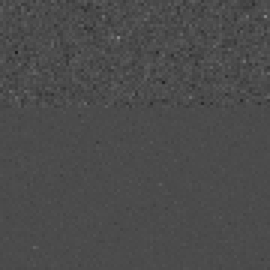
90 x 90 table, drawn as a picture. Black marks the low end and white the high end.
There are no regular stripes. No overall slope runs across the table. Fine speckle covers the field. On average the colour sits 30% of the way up the scale. A horizontal seam about 40% of the way down splits the table, and the bottom part is calmer.
